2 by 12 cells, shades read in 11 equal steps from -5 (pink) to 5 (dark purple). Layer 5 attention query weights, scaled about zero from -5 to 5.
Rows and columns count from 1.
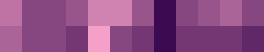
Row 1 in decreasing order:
5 1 1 1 1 0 0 0 -1 -2 -3 -3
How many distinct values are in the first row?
6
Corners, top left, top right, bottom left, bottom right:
-2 1 -1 3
